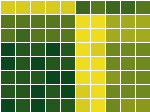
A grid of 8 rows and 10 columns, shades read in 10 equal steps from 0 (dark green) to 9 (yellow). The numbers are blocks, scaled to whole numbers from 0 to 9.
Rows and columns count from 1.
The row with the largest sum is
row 1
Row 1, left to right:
8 8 8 8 8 2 3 2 2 3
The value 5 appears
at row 6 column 8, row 8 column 9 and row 8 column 10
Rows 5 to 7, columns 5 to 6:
1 9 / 0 9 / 0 8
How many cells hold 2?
4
